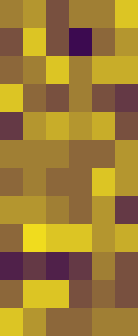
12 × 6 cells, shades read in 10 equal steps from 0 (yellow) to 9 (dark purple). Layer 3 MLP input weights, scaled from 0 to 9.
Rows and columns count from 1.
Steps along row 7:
down up same down up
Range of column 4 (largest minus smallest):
8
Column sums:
54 38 49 58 44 50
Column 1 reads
4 6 5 1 7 4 5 3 5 8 5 1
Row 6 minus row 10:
-4 -3 -4 -2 1 -3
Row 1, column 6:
1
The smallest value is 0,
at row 9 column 2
